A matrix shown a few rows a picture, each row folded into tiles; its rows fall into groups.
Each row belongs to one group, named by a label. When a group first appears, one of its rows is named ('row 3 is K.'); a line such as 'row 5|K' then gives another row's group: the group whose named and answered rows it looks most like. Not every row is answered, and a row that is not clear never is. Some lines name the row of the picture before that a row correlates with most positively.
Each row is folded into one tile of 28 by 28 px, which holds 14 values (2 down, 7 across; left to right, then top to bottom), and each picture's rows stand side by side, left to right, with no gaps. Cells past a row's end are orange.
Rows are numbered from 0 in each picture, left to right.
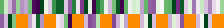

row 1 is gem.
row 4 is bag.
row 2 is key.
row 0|key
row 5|key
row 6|bag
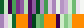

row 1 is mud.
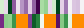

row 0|mud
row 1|gem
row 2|gem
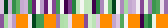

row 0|bag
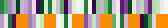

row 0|key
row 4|key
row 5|gem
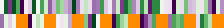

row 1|bag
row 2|key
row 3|key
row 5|bag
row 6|mud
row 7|mud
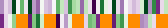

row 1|gem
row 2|bag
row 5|bag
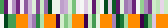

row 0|mud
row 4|mud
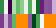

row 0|bag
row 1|mud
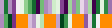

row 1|bag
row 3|bag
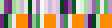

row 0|gem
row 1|gem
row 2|key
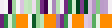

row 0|gem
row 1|mud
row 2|bag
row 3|gem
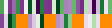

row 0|key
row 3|key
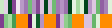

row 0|mud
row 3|gem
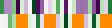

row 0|gem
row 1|key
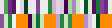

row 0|key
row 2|gem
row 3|gem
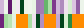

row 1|key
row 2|mud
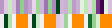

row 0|mud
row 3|mud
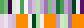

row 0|bag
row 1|mud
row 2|key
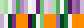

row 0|key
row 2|mud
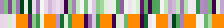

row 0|bag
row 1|gem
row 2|gem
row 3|bag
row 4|bag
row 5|bag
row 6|mud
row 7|gem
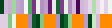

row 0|gem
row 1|mud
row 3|mud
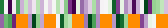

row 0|key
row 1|mud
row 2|mud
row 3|mud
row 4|mud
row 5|bag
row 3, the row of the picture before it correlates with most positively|3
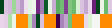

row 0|gem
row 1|key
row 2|bag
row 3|bag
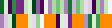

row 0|gem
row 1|key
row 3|gem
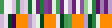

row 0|key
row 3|mud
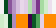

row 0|key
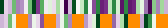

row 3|gem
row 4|gem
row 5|gem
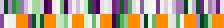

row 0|bag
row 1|mud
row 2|key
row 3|key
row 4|mud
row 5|mud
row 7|mud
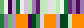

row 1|gem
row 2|mud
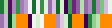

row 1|bag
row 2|gem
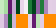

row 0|key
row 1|bag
